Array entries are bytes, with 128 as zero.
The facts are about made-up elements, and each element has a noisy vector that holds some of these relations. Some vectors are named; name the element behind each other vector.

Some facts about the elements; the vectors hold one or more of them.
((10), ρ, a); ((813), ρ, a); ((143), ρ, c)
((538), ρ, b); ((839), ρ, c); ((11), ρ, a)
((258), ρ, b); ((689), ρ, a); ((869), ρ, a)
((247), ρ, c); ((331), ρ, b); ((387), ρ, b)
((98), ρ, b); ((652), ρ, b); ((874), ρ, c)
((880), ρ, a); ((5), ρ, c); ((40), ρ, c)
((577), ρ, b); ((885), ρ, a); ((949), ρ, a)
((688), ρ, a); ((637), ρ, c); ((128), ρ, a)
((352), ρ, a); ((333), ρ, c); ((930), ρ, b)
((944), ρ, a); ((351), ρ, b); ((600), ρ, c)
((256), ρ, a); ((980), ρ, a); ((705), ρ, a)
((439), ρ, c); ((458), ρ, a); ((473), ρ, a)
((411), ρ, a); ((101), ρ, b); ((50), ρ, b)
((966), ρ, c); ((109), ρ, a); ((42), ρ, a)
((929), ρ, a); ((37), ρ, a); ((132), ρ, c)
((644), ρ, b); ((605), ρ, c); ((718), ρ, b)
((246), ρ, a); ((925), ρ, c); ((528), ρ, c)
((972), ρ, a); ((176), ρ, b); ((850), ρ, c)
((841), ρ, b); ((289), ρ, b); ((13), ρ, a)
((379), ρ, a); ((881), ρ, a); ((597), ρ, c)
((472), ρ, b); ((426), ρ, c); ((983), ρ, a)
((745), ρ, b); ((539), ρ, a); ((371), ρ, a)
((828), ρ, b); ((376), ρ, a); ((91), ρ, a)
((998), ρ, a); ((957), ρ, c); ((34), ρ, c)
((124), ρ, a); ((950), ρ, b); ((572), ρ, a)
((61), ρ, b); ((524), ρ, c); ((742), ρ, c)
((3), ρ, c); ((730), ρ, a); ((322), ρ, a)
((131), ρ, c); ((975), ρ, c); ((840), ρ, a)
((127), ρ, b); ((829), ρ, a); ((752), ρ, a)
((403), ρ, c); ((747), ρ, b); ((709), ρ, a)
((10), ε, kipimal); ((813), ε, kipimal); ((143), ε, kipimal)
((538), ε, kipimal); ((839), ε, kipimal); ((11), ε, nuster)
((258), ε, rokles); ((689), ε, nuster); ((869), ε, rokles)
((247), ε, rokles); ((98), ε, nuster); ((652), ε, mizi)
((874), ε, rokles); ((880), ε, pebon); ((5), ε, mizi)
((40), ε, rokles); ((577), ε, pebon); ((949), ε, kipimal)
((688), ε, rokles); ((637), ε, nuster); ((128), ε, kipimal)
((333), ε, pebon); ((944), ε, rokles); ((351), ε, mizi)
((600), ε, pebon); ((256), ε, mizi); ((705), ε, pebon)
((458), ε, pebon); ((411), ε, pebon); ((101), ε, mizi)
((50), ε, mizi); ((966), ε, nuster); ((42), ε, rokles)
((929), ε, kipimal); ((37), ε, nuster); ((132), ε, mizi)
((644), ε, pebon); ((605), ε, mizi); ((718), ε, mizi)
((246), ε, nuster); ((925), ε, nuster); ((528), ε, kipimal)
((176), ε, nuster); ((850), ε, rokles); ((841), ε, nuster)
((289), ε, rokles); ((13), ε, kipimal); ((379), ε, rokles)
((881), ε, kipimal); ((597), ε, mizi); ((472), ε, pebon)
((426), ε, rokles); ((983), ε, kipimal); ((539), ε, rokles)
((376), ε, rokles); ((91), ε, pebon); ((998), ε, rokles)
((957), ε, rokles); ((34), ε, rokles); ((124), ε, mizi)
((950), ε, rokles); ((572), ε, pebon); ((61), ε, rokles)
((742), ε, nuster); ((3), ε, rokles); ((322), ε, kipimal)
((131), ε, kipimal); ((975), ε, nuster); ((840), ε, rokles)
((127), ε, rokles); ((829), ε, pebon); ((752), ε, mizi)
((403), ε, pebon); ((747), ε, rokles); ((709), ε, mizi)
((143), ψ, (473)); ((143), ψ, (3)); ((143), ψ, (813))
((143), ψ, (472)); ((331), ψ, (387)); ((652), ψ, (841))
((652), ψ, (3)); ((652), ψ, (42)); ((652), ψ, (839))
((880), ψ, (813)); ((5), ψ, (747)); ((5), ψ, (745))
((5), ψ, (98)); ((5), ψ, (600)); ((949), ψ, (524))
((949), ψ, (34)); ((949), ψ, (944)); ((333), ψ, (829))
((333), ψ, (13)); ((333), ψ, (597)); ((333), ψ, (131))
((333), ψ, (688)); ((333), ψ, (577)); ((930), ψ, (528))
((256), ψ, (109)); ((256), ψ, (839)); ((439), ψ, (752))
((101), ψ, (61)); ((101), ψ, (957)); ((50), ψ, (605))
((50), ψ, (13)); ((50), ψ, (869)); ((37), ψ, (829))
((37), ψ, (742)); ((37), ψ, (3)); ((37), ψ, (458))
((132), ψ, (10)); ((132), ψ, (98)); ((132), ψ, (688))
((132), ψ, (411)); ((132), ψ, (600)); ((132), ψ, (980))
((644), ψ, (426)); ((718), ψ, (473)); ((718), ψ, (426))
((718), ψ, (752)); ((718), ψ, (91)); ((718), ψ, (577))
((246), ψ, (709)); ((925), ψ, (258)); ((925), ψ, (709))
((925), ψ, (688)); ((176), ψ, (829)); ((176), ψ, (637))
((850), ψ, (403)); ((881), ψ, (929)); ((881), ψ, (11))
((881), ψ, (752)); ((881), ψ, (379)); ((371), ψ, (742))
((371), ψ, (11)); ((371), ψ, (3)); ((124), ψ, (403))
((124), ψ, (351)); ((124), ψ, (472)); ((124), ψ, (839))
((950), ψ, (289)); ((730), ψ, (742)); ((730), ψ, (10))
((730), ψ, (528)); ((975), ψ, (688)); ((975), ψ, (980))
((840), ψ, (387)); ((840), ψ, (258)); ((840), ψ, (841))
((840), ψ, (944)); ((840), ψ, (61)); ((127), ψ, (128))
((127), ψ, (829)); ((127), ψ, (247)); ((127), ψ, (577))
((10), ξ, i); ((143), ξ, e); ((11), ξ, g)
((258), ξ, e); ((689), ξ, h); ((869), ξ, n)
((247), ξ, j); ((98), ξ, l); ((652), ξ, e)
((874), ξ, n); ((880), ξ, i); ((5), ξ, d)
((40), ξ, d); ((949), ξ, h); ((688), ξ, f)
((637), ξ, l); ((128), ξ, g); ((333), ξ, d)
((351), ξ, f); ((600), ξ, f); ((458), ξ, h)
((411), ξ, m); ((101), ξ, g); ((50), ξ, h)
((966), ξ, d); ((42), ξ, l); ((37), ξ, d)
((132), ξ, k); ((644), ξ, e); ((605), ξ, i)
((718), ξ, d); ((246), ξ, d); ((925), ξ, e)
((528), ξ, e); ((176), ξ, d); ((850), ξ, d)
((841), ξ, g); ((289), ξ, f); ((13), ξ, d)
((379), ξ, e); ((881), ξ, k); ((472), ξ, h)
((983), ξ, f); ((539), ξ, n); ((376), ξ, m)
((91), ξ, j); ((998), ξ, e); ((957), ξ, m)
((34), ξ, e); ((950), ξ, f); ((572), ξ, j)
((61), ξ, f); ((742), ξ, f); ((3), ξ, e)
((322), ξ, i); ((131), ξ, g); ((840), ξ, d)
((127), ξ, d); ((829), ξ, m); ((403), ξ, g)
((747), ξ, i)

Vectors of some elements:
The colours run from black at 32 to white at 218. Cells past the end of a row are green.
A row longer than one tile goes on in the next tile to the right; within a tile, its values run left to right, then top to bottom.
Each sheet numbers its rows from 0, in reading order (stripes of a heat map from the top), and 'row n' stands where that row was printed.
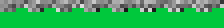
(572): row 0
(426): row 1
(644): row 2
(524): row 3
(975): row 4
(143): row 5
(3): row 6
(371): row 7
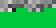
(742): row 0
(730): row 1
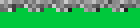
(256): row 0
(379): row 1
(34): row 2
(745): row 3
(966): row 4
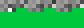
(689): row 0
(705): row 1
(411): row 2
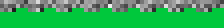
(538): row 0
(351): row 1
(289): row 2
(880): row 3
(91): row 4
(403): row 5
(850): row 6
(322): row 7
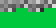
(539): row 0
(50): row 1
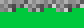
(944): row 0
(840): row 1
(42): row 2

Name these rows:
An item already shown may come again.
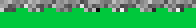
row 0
(333)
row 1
(730)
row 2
(411)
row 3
(528)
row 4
(37)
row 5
(426)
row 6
(11)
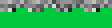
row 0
(98)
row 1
(644)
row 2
(128)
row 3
(98)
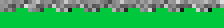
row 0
(411)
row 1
(600)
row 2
(34)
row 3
(13)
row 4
(247)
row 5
(42)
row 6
(5)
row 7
(925)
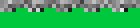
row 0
(426)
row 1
(143)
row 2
(538)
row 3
(258)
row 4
(637)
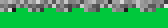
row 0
(841)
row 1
(718)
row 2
(752)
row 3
(577)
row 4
(132)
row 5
(829)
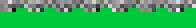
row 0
(605)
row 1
(176)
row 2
(949)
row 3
(101)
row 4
(439)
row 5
(688)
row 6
(652)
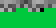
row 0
(881)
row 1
(131)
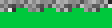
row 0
(11)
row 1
(980)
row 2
(730)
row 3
(472)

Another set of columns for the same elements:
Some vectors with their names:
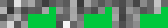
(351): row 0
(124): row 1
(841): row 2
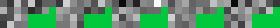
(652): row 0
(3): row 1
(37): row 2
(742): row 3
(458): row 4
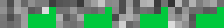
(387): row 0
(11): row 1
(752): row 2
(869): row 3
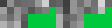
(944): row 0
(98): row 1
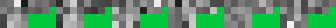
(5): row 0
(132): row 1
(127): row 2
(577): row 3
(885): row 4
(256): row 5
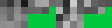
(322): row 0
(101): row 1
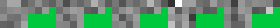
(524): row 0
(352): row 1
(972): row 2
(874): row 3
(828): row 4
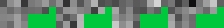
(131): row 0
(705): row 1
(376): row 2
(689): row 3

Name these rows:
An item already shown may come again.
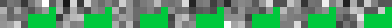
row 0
(840)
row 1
(718)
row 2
(426)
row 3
(605)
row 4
(688)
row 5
(850)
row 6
(644)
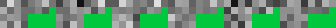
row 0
(426)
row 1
(975)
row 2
(247)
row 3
(637)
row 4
(458)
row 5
(143)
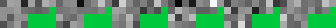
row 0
(143)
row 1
(966)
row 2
(3)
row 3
(37)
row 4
(258)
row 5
(742)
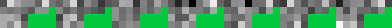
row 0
(247)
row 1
(597)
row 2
(839)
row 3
(246)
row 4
(925)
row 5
(34)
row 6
(688)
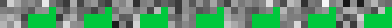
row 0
(247)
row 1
(709)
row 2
(403)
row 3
(538)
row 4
(42)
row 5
(850)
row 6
(880)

